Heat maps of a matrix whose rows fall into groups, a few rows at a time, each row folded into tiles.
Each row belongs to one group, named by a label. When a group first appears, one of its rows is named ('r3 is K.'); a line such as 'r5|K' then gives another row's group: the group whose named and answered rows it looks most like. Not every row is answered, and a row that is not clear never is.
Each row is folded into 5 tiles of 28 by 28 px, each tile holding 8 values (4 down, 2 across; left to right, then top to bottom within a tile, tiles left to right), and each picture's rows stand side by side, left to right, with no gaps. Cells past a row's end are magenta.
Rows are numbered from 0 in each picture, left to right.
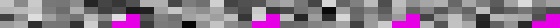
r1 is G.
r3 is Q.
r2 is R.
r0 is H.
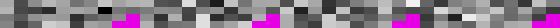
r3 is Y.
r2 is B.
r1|R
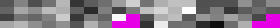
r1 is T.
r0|Y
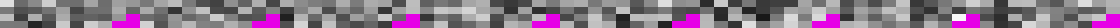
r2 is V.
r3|Y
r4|Q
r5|B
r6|Y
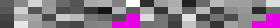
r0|T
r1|B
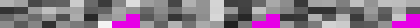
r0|G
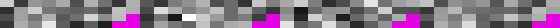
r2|B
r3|V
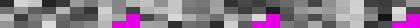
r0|B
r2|G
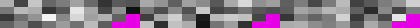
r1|Q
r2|Y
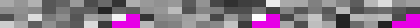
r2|Q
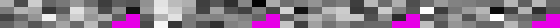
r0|H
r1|T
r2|Q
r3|Q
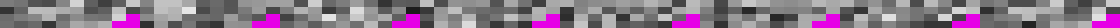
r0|G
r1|T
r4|V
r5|R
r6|V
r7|G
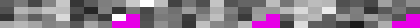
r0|Y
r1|G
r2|T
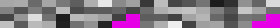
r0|Q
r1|Y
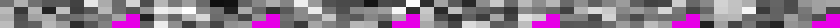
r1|Y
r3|B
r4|Y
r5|T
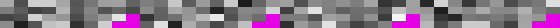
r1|V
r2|V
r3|B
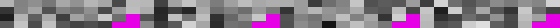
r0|V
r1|R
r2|G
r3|B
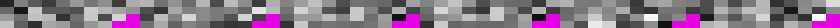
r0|B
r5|Y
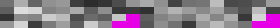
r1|G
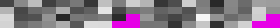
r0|B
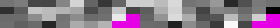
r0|G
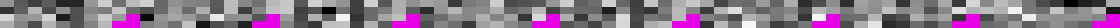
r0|B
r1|V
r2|R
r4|R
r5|V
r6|T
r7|H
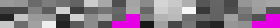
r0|Q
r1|T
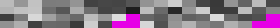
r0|H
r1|Q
